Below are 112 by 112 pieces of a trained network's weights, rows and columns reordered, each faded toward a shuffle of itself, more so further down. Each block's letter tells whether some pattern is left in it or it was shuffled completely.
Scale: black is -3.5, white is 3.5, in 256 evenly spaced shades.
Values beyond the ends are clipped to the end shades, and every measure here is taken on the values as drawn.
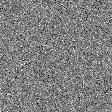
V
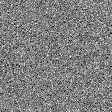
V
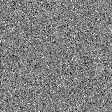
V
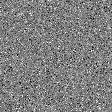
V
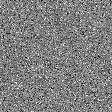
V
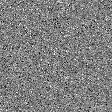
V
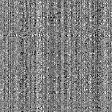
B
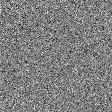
V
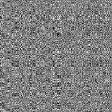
B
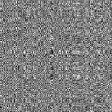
B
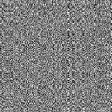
B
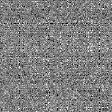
B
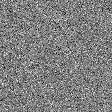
V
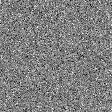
V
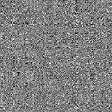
B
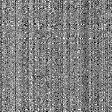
B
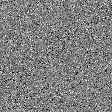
V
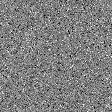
V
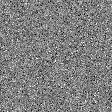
V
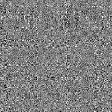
B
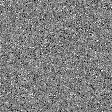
V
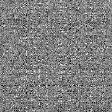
B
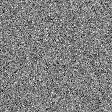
V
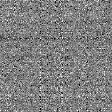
B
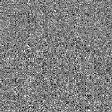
B
